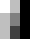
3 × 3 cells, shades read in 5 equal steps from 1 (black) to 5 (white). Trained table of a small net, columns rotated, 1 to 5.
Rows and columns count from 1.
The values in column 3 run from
1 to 1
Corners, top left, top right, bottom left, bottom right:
5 1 4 1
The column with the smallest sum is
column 3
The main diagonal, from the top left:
5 3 1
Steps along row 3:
down down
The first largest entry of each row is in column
1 1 1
